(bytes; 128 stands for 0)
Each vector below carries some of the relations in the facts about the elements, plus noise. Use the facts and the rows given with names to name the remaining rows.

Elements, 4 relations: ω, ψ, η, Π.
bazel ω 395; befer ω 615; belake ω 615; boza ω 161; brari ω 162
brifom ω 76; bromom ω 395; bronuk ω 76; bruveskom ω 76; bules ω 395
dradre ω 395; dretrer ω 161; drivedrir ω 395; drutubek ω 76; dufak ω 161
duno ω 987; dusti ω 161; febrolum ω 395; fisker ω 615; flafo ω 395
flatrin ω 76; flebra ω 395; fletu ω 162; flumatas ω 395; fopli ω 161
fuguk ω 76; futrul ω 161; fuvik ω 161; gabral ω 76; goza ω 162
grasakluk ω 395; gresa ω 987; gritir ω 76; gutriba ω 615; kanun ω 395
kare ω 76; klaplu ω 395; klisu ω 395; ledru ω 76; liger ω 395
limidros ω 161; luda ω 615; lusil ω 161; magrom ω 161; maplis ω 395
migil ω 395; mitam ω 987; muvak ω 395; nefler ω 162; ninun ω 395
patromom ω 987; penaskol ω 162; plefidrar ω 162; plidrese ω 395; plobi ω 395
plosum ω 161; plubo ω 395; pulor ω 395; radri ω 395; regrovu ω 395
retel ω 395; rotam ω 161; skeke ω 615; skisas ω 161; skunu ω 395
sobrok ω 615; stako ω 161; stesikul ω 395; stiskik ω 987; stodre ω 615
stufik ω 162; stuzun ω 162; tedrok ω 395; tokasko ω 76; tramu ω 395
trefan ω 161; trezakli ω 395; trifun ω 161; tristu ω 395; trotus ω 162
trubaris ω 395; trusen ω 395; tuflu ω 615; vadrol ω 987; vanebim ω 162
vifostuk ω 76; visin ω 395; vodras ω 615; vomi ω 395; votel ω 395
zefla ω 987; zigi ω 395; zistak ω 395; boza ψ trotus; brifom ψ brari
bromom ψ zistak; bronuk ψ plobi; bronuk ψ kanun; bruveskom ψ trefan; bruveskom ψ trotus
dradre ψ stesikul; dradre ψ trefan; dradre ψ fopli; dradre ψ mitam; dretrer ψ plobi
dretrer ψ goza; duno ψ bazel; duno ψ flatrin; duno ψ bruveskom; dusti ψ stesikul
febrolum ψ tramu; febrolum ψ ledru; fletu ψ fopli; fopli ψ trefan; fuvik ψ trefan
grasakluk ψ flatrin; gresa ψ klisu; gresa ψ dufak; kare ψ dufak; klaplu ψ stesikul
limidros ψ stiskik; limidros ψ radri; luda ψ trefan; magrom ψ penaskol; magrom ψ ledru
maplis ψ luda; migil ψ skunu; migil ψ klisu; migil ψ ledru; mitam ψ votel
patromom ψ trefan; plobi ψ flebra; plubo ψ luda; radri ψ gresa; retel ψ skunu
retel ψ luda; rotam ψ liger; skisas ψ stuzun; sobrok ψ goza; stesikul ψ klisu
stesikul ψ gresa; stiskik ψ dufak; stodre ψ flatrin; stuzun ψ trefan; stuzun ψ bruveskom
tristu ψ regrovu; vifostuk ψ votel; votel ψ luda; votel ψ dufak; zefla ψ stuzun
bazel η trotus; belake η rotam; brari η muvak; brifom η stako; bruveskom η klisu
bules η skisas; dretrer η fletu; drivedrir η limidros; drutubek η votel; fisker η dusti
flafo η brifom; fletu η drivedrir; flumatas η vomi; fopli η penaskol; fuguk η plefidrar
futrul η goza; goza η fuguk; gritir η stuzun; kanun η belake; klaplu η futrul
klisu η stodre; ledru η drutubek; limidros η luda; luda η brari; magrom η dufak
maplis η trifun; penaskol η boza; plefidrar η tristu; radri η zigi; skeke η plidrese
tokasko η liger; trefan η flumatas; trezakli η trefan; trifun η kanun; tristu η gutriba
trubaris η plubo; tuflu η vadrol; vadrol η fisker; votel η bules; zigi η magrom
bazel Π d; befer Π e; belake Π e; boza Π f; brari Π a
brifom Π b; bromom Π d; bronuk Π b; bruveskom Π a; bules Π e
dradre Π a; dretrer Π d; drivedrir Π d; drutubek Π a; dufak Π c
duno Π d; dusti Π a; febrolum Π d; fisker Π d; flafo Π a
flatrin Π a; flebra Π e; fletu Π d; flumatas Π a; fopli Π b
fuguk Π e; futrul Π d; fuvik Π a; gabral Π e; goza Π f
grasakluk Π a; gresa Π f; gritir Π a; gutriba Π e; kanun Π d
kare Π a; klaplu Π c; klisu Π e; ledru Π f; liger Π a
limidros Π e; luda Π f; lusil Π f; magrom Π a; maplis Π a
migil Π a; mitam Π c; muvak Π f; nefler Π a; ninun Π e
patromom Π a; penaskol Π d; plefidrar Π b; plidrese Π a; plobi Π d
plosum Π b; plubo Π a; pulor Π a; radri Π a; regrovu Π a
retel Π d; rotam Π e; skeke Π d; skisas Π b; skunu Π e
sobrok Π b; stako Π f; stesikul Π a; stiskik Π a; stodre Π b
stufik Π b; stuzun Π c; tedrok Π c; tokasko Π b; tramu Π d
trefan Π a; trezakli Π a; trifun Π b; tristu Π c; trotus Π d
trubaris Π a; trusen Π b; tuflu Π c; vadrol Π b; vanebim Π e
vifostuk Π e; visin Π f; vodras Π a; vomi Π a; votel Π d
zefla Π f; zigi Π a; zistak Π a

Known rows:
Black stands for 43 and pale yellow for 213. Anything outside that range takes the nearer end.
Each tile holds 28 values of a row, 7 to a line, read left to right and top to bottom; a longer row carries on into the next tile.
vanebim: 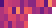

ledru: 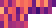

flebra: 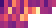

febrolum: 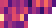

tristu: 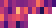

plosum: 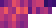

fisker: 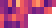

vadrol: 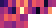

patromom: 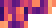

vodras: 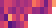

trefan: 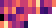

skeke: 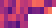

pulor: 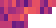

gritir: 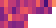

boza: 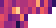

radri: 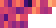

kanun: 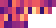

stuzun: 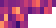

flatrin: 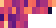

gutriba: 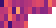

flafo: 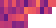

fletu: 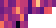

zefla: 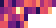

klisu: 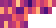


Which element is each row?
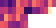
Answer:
mitam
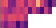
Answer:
futrul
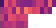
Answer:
ninun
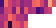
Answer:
belake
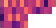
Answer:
drutubek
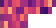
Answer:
skunu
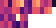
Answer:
votel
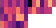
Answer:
dradre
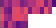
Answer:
tedrok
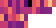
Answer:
migil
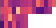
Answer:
fuguk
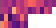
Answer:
trotus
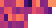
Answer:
dusti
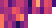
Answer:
retel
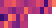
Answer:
brari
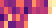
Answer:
stiskik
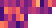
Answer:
fuvik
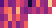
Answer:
vifostuk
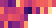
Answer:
gresa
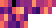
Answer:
duno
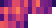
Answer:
fopli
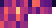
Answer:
skisas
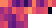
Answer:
grasakluk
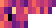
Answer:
bazel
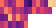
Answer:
kare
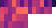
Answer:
trusen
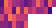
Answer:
rotam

